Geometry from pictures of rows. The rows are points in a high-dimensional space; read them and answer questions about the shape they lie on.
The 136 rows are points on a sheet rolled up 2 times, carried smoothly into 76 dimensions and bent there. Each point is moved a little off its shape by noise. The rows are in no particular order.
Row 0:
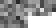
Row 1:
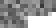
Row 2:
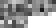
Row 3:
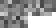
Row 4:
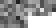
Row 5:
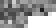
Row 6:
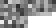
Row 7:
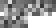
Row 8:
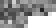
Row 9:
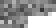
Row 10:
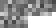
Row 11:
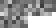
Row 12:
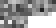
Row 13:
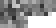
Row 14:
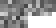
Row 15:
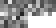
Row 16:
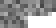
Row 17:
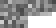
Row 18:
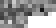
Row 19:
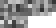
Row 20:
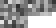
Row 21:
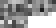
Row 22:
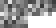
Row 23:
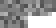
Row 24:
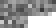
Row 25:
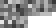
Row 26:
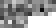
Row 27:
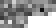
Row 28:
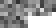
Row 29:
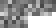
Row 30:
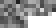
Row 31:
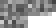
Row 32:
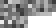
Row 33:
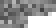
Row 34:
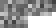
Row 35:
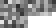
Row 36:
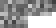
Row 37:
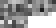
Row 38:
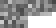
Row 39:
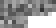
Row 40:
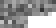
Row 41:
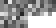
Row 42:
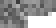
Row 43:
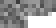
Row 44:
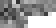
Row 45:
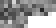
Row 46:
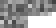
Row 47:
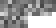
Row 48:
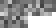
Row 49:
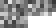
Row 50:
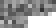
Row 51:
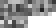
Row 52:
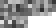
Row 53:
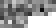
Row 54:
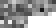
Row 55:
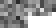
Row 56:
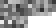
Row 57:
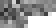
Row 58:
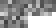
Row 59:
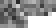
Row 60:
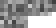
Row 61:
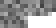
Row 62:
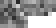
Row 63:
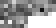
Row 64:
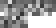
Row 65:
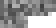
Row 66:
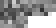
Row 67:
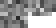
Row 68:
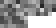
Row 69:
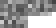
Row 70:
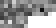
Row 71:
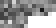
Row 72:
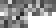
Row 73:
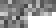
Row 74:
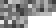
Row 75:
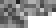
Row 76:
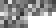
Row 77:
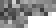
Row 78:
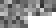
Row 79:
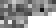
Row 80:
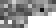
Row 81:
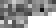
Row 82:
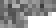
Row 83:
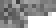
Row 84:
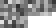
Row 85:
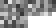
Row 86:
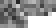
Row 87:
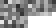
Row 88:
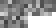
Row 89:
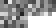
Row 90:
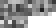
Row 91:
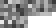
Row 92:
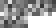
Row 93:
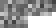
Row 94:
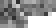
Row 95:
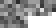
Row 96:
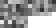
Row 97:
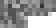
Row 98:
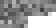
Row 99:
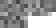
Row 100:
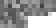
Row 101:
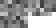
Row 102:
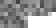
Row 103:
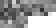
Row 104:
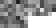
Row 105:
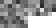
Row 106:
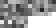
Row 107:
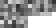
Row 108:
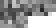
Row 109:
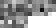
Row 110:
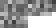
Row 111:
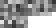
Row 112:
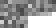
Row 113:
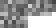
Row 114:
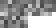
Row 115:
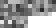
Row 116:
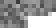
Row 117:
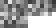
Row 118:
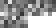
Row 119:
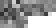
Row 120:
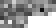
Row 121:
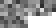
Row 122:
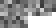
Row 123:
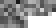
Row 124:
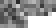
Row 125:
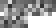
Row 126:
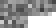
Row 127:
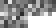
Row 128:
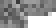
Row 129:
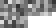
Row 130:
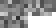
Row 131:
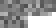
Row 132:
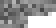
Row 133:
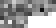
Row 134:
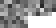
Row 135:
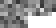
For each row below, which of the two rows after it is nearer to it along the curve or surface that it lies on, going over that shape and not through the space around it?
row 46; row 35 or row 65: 65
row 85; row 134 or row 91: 91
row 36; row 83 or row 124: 83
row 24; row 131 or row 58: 58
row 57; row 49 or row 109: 109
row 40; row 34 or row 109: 34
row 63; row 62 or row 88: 62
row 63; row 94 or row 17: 94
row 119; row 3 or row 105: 105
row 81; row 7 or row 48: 7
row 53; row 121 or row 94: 94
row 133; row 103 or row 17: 103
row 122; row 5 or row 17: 17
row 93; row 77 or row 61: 61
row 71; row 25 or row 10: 25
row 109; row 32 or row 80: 80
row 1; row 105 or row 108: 105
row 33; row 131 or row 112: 112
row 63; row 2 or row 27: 27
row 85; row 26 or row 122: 26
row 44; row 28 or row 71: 71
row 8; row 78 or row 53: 53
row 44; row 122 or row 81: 81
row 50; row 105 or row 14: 14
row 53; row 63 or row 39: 63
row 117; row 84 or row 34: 84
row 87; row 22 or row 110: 22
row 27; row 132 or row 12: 12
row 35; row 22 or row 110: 22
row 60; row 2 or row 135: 135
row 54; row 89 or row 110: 89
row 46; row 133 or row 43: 43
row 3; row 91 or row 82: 82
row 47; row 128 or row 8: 128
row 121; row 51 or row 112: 112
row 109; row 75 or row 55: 75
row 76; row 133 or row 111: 111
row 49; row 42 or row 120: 120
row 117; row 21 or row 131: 21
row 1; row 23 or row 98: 23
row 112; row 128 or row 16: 128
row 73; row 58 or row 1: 58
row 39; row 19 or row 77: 77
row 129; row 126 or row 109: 109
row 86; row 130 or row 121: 121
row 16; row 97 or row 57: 97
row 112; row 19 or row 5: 5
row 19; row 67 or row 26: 26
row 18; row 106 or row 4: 106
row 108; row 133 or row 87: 133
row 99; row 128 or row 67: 128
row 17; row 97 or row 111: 97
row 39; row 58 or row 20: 58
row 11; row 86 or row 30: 30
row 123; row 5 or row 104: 104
